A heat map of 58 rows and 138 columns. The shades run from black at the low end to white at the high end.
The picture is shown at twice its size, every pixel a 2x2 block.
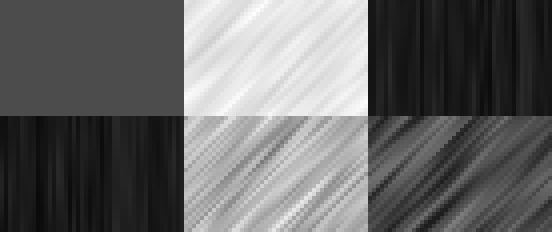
The table splits into 2 rows of 3 panels. Panel 1,1: low, flat. Panel 1,2: very high, slanting up to the right, faint in contrast. Panel 1,3: very low, streaked downward, faint in contrast. Panel 2,1: very low, streaked downward, faint in contrast. Panel 2,2: high, slanting up to the right. Panel 2,3: low, slanting up to the right.
